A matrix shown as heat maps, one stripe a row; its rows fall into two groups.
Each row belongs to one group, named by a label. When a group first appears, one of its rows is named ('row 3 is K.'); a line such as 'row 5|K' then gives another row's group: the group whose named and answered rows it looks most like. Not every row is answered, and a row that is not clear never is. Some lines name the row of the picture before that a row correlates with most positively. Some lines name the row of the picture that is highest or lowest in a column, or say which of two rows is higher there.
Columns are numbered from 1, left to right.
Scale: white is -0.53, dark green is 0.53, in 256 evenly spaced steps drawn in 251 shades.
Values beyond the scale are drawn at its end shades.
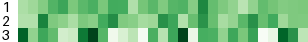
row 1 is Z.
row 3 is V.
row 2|Z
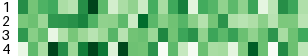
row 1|V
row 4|V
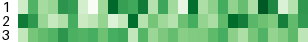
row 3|Z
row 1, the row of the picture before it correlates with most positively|3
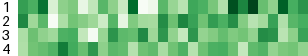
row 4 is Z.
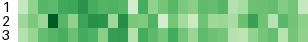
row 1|Z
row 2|V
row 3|Z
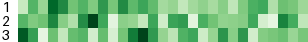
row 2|V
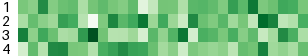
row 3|V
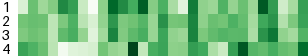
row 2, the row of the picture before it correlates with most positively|2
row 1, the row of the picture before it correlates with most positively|2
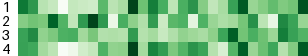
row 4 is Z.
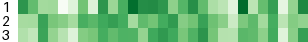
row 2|Z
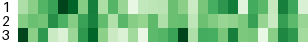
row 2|V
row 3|V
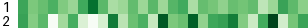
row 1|V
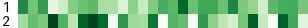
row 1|V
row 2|V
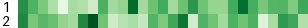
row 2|V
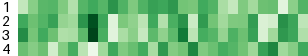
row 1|Z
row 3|V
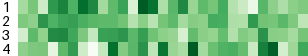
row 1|Z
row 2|Z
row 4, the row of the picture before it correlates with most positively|4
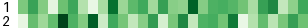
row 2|Z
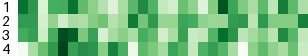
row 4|Z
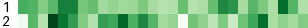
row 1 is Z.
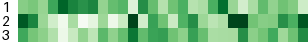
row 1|Z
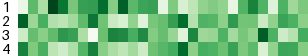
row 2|V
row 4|V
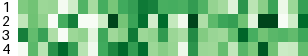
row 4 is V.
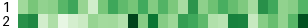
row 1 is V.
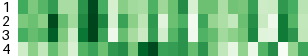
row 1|V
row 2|V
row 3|V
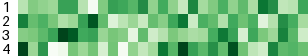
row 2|V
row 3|Z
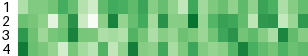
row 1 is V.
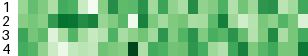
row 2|Z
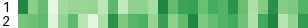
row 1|V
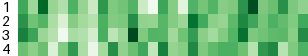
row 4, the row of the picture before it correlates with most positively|2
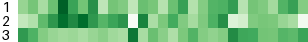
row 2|Z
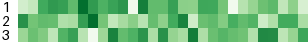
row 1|Z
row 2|V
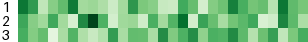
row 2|V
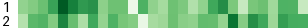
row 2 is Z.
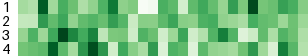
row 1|Z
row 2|Z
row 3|Z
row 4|V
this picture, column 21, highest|3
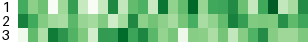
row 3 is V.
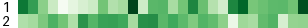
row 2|Z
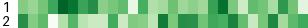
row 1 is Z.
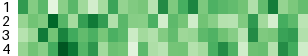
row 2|V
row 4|Z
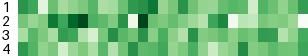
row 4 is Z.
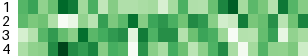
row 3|Z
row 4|Z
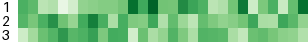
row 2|V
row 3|Z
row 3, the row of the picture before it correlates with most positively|4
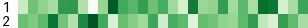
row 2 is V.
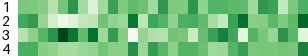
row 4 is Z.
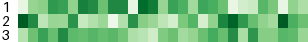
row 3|Z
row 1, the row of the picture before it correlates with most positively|3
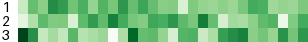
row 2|Z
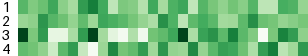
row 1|V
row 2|Z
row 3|V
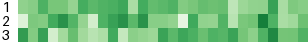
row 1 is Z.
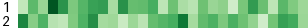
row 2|V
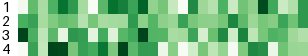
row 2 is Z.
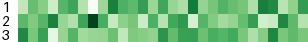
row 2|V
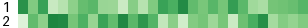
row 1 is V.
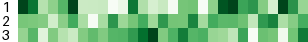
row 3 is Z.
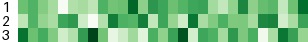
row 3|V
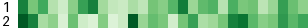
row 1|V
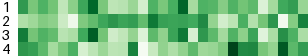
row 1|V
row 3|V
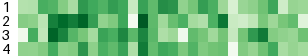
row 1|Z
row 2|Z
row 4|Z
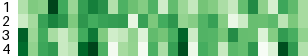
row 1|V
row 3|V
